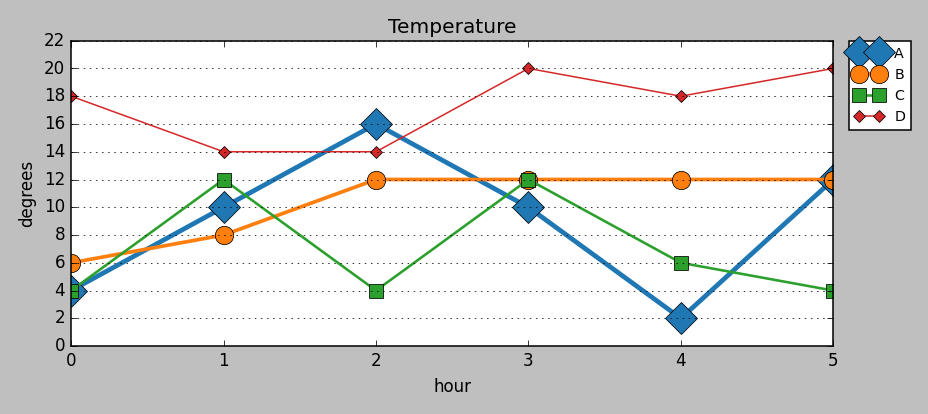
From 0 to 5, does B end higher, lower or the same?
higher
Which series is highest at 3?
D
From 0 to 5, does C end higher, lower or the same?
the same
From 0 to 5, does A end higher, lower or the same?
higher
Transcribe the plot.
Title: Temperature
x-axis: hour, ticks 0 1 2 3 4 5
y-axis: degrees, ticks 0 2 4 6 8 10 12 14 16 18 20 22
Legend: A, B, C, D
Values:
A: 4 10 16 10 2 12
B: 6 8 12 12 12 12
C: 4 12 4 12 6 4
D: 18 14 14 20 18 20
